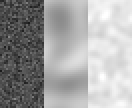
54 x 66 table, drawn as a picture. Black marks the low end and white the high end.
The table splits into one row of 3 panels. Panel 1,1: low, fine-grained. Panel 1,2: high, smooth. Panel 1,3: very high, blotchy, faint in contrast.
